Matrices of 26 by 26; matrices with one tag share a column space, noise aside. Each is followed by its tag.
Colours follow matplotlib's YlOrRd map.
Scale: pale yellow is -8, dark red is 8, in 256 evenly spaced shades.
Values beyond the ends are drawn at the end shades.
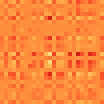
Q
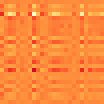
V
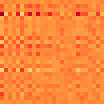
V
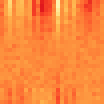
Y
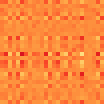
Q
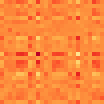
Q
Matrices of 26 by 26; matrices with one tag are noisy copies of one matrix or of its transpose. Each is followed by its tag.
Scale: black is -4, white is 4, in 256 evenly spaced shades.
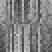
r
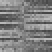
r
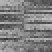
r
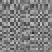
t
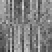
r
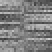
r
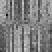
r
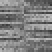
r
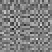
t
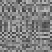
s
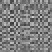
t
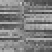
r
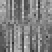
r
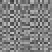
t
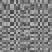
t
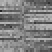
r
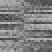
r
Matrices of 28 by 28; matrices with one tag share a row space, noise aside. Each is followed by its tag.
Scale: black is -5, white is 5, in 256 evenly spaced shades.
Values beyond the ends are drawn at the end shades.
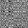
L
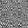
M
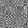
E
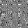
M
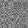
L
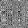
M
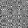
M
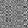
E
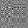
L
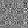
E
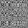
L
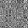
E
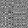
L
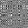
M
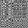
L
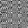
M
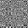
E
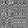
L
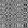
E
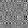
E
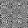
M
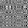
E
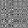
L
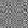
E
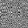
M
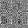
M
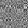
E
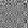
E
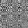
M
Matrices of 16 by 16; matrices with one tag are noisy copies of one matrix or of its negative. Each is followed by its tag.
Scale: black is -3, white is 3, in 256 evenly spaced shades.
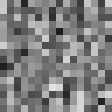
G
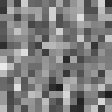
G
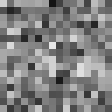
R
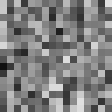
G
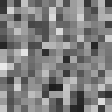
G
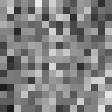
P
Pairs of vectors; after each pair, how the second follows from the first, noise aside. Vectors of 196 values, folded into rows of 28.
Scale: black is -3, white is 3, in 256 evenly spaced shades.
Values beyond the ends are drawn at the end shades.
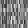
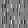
partly zeroed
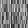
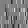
partly zeroed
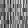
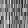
negated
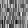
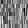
wrapped around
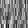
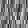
wrapped around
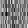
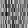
copied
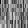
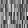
wrapped around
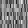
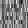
negated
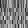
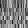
copied
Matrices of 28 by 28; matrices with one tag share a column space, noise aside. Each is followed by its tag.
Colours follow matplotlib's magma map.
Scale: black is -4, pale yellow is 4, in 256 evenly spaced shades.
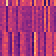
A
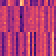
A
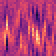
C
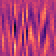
C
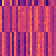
A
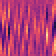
C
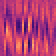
C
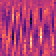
C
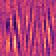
C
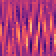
C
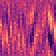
C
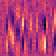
C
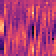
C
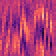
C
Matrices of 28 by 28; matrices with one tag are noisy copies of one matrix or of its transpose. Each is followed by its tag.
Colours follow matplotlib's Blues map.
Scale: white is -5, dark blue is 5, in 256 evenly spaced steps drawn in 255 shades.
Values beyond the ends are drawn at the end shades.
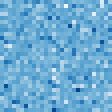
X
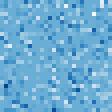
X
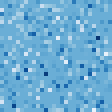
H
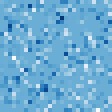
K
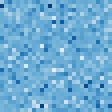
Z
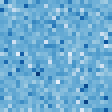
Z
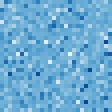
Z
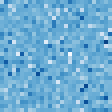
Z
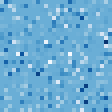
Z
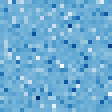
H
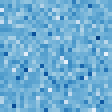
H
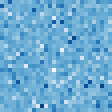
Z
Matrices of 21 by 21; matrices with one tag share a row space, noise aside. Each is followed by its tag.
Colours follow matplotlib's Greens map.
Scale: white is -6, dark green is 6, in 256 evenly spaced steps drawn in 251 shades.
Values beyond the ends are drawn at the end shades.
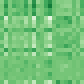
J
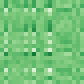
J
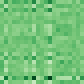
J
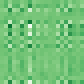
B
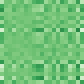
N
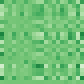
N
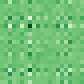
B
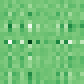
B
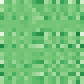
N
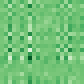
B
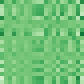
N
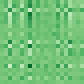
B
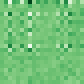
B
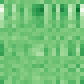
N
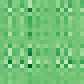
B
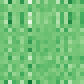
B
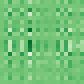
B
